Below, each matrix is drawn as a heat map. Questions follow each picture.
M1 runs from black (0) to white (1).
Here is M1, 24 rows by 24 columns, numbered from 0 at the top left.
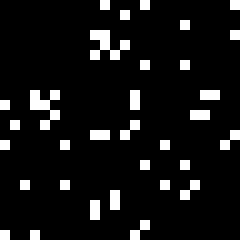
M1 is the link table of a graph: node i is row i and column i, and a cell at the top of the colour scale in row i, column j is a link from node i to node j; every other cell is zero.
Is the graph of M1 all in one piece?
no
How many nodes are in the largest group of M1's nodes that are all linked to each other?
2
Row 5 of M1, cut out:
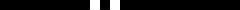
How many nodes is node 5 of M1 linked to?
2
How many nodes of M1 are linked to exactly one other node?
4
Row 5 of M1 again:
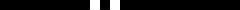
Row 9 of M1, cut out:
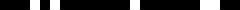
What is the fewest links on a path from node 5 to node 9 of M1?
1
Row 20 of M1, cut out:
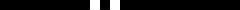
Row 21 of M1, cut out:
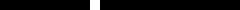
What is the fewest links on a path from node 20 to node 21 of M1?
2
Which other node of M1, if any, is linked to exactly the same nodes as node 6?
node 16
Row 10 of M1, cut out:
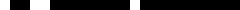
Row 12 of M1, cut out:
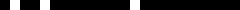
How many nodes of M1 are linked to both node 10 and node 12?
2
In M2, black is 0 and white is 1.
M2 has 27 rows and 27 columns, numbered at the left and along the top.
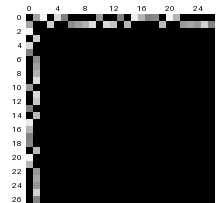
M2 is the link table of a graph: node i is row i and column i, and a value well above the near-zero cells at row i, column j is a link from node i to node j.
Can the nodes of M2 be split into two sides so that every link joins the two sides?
yes
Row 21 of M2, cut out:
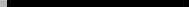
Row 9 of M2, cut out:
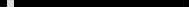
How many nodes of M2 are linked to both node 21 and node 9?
0
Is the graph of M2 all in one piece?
yes
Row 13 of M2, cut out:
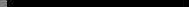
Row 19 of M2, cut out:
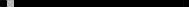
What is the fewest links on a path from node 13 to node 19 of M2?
3
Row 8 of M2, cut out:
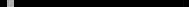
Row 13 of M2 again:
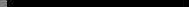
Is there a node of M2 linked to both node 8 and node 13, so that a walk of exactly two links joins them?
no
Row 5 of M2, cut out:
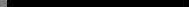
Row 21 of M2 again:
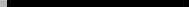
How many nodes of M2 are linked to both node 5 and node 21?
1
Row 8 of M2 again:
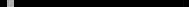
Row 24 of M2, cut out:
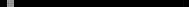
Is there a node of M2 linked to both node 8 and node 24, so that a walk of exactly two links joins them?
yes
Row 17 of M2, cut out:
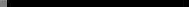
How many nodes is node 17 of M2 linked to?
1
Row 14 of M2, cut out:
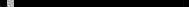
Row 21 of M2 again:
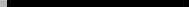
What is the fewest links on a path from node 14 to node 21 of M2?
3
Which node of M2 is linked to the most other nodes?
node 1
